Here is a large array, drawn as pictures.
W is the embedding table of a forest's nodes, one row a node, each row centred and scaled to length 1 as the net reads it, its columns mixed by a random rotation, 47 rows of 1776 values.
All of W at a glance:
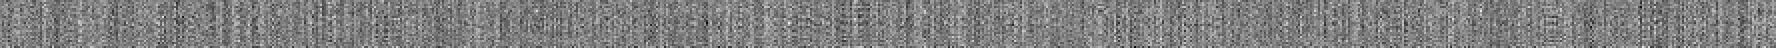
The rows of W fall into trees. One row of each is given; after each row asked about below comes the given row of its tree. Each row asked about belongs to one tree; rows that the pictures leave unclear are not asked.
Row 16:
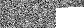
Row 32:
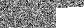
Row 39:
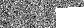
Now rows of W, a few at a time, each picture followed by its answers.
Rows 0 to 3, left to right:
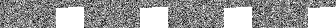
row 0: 16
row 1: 32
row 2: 16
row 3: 32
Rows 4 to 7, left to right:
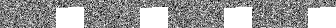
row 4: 16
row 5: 39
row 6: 32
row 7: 32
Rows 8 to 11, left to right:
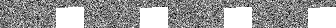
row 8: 16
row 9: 39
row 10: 39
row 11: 39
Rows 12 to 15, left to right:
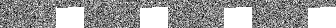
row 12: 39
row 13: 32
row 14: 39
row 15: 16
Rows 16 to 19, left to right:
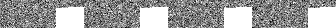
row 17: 16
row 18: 32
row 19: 32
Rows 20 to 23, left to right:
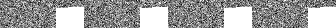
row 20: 16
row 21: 32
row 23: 16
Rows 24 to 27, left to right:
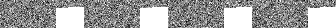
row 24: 16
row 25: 16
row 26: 32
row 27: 32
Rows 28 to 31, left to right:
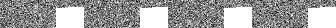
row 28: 16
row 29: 32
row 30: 16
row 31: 16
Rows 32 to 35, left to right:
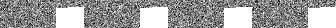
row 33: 16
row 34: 39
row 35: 32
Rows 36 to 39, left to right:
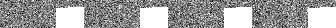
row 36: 16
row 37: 16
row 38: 32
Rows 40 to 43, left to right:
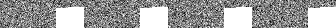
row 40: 16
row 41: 16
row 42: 39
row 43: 32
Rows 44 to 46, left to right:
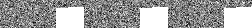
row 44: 16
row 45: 39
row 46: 32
